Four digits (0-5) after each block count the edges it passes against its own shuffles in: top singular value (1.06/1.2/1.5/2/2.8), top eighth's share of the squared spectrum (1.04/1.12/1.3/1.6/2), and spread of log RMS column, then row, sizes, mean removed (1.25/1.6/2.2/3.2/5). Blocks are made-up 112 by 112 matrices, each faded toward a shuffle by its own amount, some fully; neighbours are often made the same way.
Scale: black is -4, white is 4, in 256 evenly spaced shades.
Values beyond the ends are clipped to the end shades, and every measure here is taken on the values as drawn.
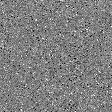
0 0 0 0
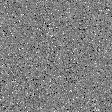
0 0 0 0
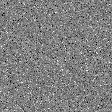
0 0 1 0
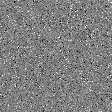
0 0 0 0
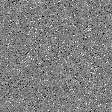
0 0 0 0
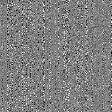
2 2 4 0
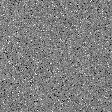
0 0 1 0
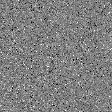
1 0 2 0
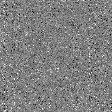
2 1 2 0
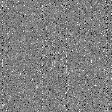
2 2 3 0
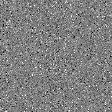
1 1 2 0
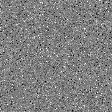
0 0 1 0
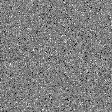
0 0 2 0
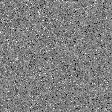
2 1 0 0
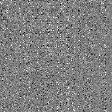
3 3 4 0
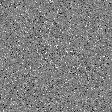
1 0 0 0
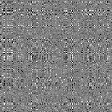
5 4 3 3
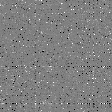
4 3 1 1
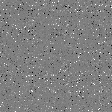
3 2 1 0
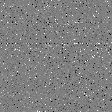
3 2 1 1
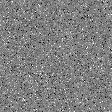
2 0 0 0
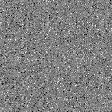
3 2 0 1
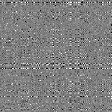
5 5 2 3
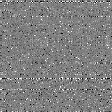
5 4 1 3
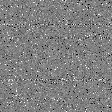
3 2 0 1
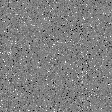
1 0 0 0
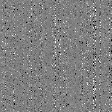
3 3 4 0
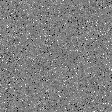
0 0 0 0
